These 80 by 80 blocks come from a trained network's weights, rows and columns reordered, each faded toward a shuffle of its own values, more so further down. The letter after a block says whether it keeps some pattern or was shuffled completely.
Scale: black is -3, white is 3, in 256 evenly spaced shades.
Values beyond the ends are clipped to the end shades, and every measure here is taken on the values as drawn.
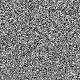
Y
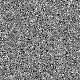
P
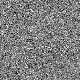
Y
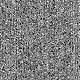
Y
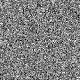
Y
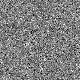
P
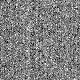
Y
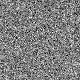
P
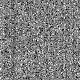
Y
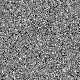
P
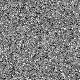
P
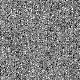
Y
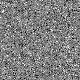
Y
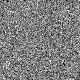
P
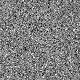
Y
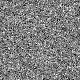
P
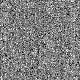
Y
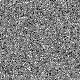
P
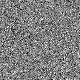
P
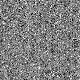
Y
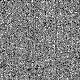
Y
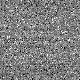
Y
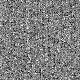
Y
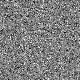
P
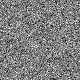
P
